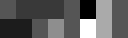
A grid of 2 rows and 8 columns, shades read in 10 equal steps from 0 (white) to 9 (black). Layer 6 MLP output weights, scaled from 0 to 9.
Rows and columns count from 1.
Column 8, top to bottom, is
6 6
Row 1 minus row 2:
-2 -1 1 3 0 9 0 0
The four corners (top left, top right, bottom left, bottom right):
6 6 8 6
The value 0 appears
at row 2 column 6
